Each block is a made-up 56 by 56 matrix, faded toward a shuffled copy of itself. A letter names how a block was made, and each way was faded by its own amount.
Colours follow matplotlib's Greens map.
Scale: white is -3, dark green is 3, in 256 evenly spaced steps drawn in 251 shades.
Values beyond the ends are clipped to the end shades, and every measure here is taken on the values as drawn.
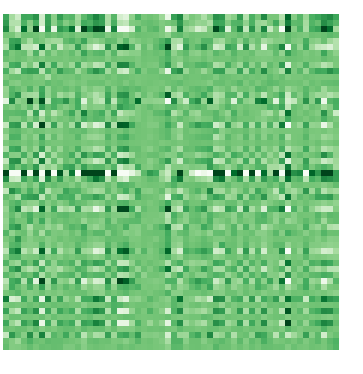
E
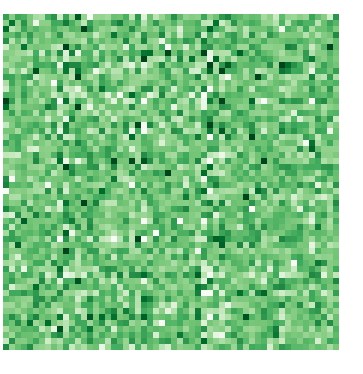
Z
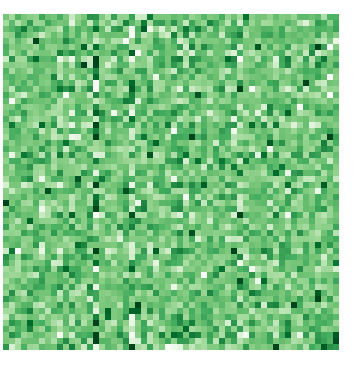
Z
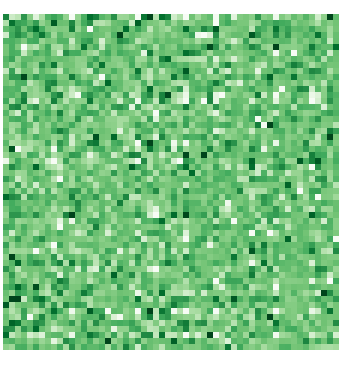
Z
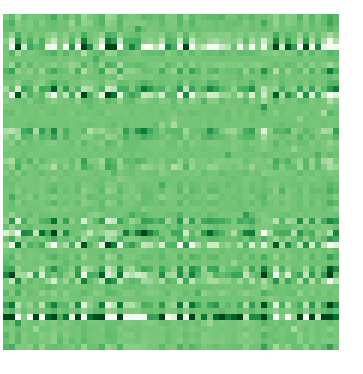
E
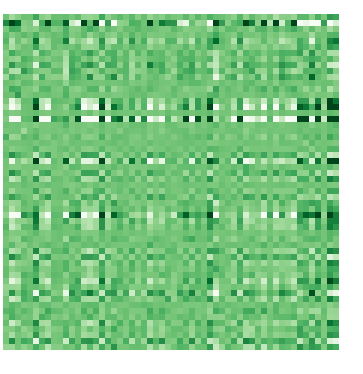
E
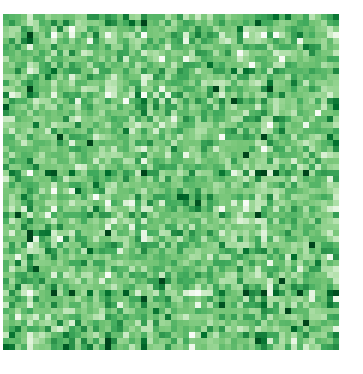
Z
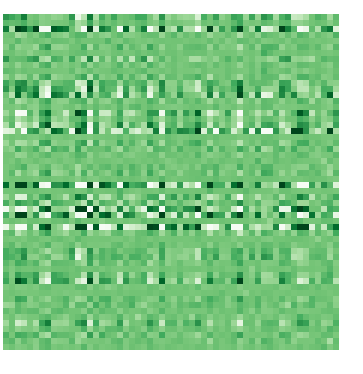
E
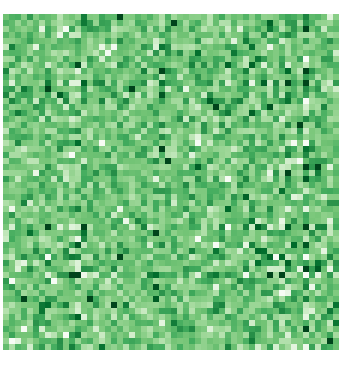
Z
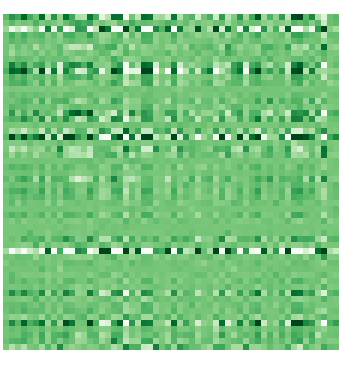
E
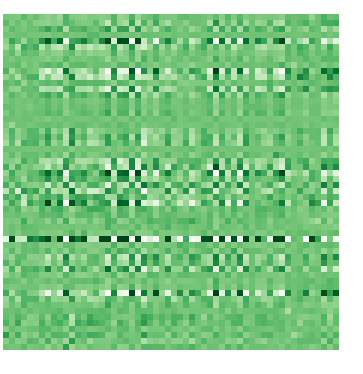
E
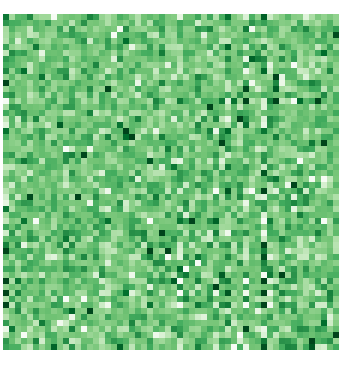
Z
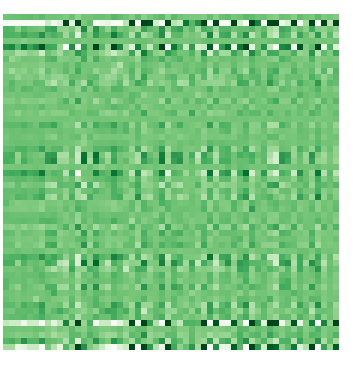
E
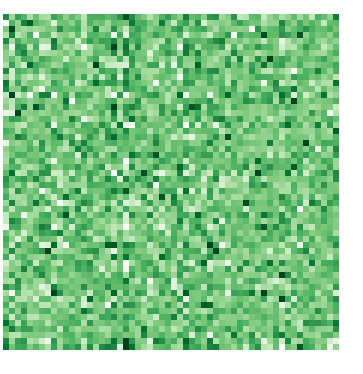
Z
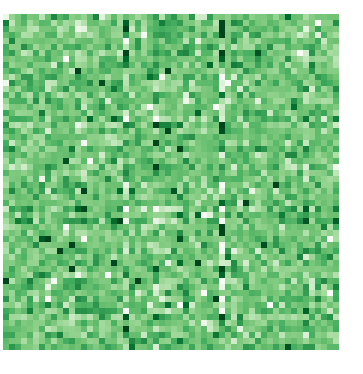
Z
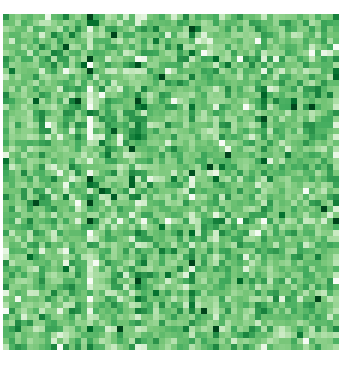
Z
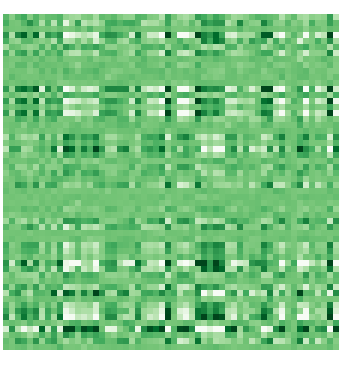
E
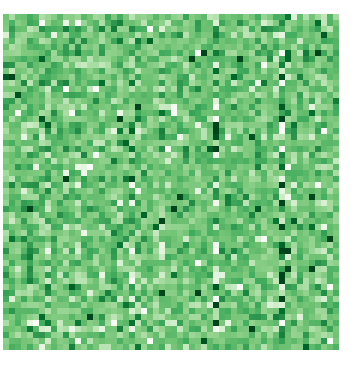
Z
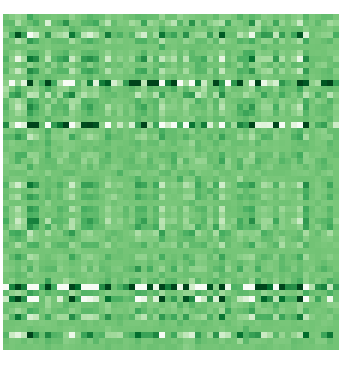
E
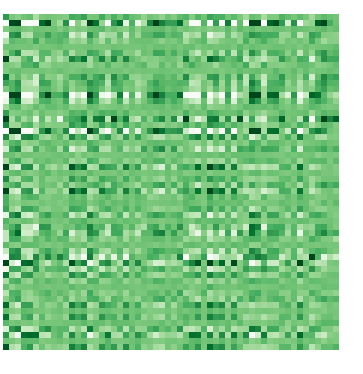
E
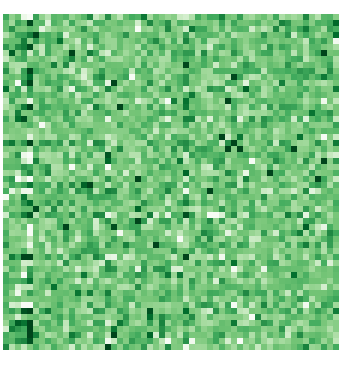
Z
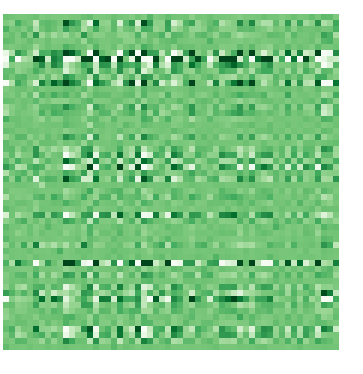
E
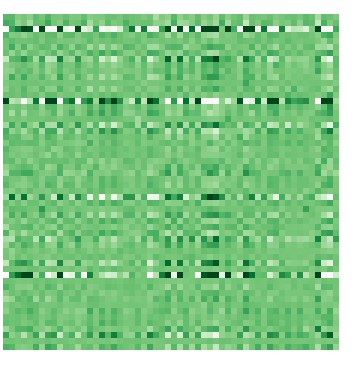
E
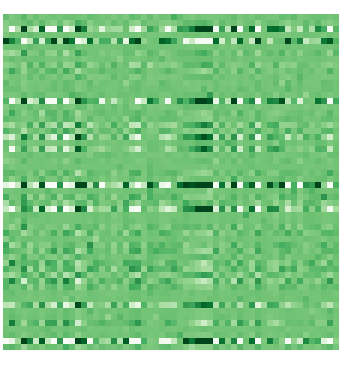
E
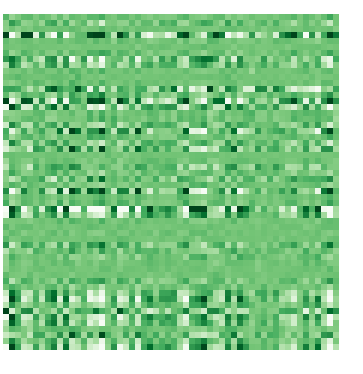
E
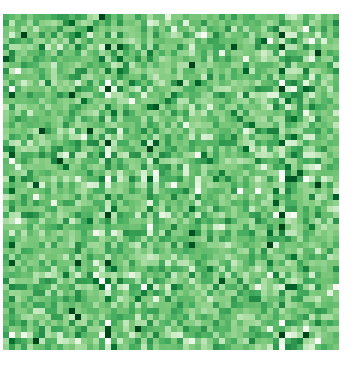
Z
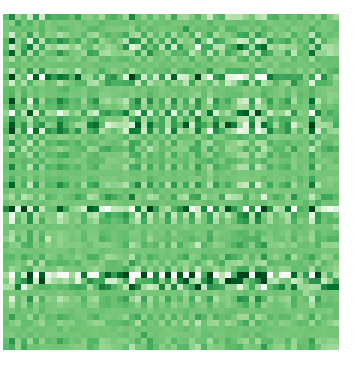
E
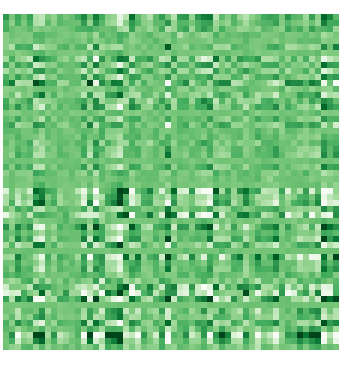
E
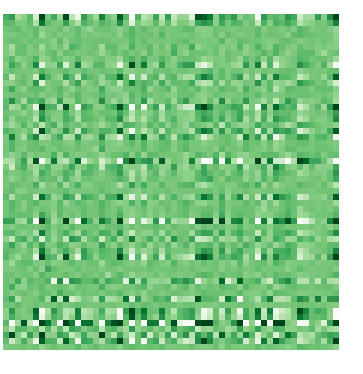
E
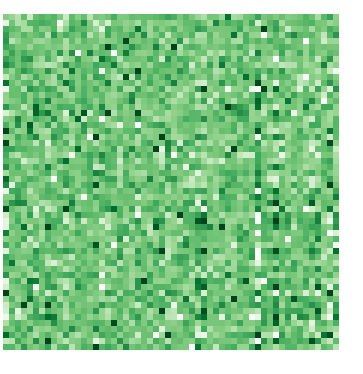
Z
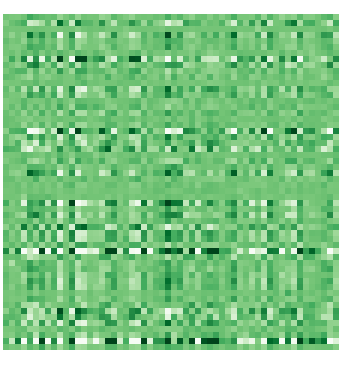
E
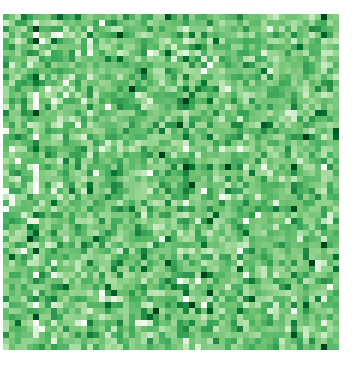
Z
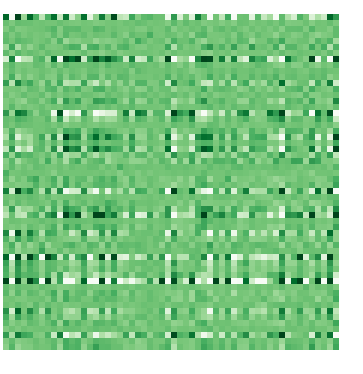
E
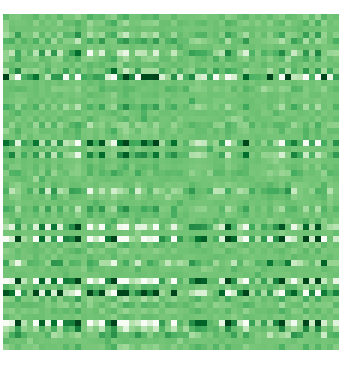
E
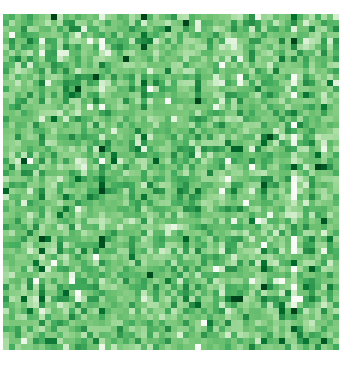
Z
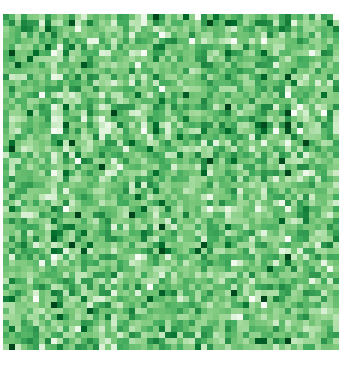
Z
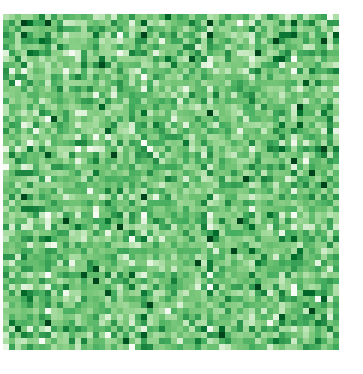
Z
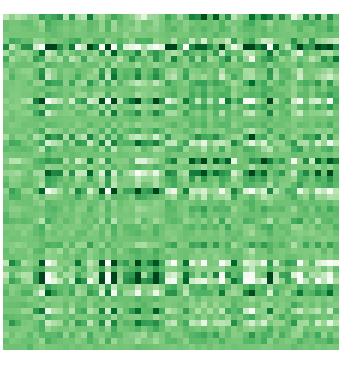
E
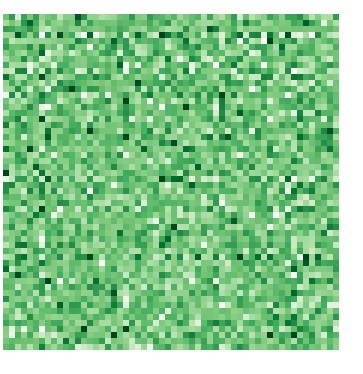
Z
